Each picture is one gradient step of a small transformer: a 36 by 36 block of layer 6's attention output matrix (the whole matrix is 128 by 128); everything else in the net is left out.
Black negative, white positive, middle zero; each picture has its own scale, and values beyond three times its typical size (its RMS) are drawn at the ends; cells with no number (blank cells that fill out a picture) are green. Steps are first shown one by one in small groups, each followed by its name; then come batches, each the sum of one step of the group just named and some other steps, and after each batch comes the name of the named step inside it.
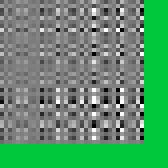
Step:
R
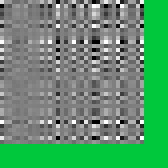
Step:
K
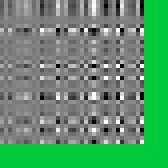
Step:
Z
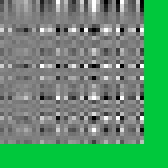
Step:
Z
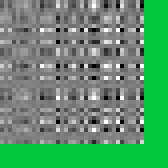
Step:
Z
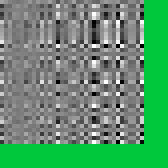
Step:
K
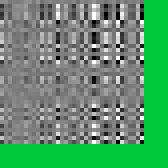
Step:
K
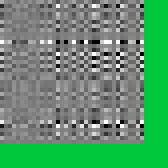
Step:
K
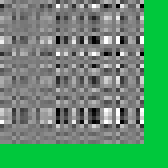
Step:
K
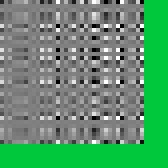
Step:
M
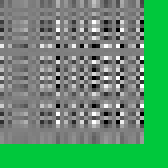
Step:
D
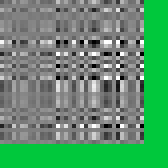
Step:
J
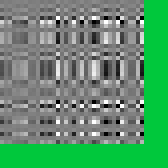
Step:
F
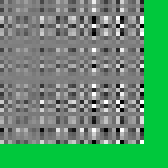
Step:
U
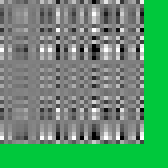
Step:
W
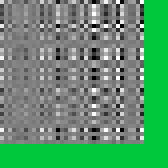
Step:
W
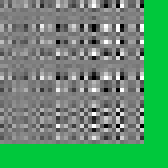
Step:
J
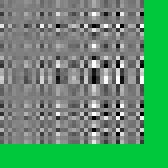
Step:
D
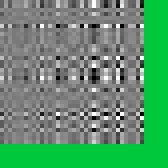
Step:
D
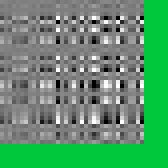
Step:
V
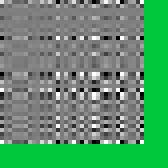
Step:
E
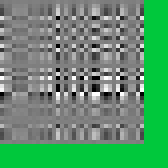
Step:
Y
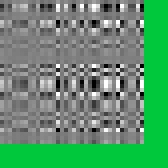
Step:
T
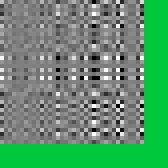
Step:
Y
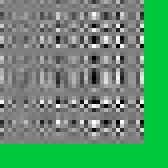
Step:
V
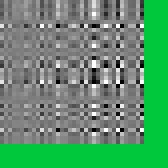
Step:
T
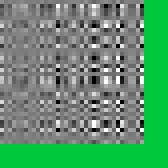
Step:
T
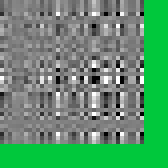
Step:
Y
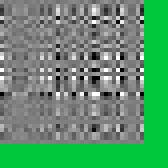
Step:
Y
